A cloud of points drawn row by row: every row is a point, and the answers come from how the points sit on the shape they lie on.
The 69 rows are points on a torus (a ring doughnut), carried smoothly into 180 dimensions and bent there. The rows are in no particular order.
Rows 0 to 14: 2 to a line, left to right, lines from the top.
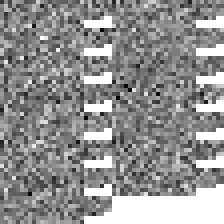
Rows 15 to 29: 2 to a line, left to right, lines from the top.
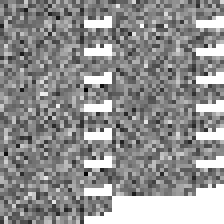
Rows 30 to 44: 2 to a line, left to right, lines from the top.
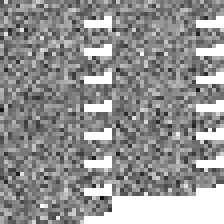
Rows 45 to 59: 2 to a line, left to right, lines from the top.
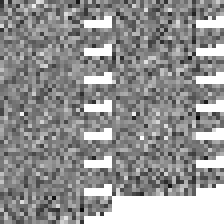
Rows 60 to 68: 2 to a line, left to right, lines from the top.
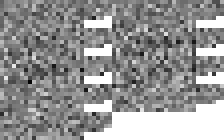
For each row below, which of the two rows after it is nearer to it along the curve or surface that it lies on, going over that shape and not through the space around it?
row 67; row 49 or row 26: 49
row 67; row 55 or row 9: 9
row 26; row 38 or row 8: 8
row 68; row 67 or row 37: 67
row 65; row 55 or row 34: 55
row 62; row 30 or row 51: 51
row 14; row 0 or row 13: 0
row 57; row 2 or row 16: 2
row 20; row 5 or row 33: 5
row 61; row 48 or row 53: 53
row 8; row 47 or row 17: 47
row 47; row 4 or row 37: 4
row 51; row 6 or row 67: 6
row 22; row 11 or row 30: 30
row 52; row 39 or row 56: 56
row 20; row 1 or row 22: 22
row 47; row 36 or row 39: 39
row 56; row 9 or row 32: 32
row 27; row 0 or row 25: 0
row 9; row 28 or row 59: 28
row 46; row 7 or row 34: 7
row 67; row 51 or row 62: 62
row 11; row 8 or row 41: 41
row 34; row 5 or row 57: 5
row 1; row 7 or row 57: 7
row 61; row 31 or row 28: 28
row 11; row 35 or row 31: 35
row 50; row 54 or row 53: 53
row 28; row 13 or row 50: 50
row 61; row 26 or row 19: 19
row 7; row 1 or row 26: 1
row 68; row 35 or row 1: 35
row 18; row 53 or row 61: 53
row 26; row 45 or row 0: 45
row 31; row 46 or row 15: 46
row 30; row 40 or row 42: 42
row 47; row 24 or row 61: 24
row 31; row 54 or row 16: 16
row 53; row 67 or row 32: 32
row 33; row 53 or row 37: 37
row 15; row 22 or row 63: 63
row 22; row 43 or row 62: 62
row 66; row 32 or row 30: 32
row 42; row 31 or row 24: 31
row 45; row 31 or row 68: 31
